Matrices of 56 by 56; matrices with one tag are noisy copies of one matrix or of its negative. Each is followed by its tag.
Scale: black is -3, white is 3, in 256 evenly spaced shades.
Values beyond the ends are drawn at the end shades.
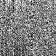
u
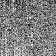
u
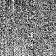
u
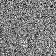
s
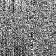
u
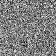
s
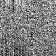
u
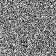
s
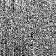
u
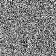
s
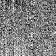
u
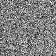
s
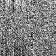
u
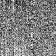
u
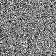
s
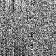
u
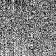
u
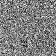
s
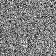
s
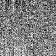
u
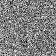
s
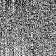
u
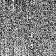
u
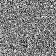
s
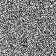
s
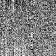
u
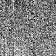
u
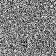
s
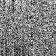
u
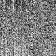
u
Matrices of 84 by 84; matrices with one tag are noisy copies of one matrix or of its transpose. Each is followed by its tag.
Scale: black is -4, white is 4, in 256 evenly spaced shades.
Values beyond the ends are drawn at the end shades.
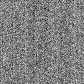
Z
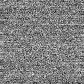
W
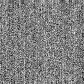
W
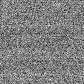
Z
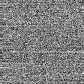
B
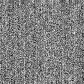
W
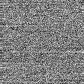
B
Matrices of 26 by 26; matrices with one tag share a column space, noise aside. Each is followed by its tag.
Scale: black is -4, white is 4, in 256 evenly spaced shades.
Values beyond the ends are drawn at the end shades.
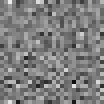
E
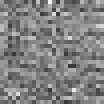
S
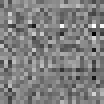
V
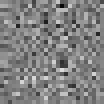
V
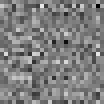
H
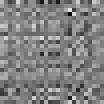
S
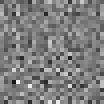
E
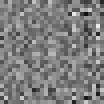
S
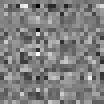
H
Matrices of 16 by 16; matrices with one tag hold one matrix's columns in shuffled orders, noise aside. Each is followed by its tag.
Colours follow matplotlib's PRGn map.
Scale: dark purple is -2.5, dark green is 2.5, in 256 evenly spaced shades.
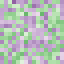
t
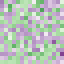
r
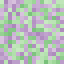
r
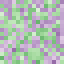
t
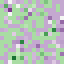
t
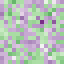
t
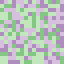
t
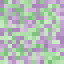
t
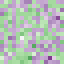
t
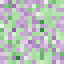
t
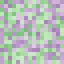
t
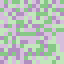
r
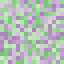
r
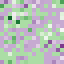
t
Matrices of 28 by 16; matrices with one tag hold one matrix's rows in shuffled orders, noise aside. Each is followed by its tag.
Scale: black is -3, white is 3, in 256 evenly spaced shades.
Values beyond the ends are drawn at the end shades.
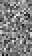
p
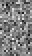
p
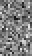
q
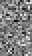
q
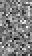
q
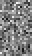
p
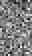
q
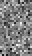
p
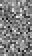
p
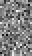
p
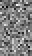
p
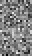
p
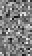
q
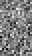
p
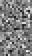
q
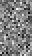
p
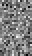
p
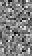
q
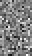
q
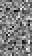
q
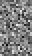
p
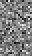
q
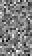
p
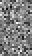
p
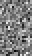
q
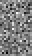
p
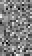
p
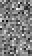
p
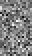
p
